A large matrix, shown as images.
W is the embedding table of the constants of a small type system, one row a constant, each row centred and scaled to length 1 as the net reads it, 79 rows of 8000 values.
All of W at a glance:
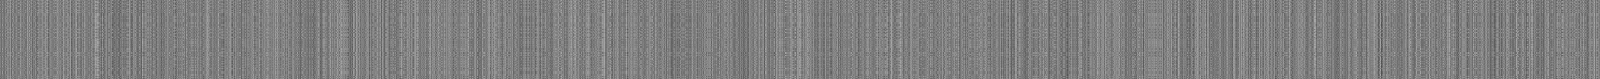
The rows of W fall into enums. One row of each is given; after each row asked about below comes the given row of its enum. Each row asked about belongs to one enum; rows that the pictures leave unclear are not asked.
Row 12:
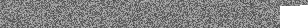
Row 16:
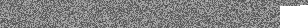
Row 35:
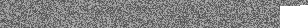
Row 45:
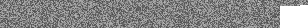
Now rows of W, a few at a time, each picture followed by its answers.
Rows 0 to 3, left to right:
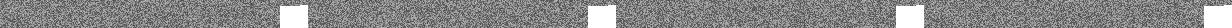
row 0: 12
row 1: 16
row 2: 45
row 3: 12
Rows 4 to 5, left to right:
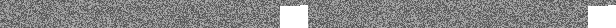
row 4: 35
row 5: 16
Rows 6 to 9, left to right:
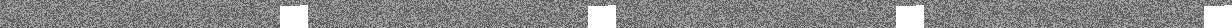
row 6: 12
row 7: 16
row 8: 16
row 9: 35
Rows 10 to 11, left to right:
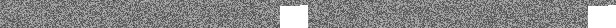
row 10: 12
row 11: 35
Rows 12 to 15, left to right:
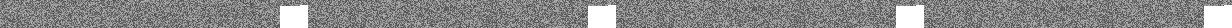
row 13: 45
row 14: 45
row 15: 45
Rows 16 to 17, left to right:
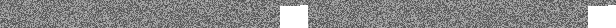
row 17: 16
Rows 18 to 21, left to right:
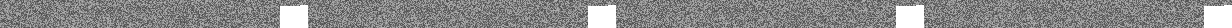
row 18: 35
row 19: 16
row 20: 16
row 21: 16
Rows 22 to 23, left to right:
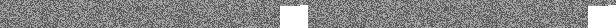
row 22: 45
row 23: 45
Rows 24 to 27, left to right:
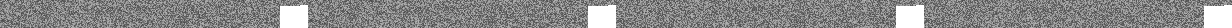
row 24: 35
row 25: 35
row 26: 45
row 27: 16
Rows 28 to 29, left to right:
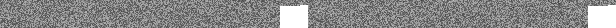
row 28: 16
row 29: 12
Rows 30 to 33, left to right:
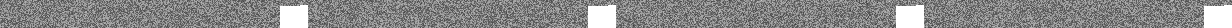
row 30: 16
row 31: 35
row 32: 12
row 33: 16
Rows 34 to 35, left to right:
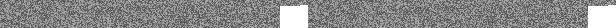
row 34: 35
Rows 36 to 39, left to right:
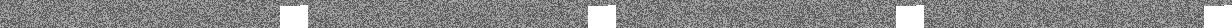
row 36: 16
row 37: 12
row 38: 35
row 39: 45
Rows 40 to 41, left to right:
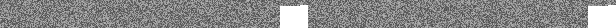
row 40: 16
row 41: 45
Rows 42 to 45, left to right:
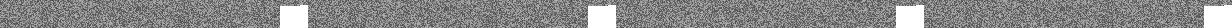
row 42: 45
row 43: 45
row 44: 16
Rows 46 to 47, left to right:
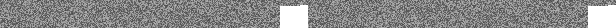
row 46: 16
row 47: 16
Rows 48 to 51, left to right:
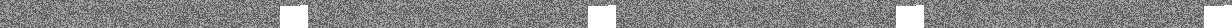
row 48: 35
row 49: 35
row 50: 45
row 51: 35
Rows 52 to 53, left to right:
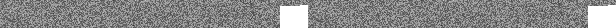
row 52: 12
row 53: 12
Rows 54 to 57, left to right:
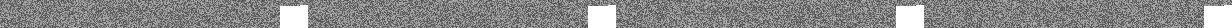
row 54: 16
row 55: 12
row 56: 35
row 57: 45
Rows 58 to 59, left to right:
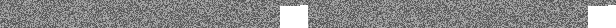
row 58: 16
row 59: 16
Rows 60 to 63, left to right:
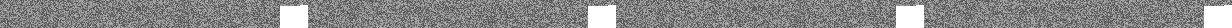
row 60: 45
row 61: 35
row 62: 45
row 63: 35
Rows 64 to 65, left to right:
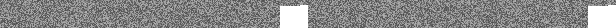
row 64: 16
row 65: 45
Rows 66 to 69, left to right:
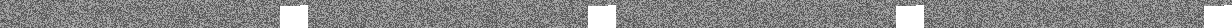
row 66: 35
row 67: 45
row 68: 12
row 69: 45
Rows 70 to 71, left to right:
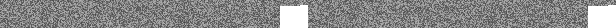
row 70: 45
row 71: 35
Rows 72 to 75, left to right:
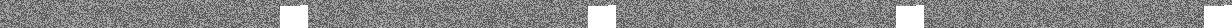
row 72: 35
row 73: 35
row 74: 45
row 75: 45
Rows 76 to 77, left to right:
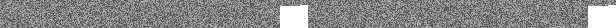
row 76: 12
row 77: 45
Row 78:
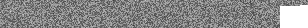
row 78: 12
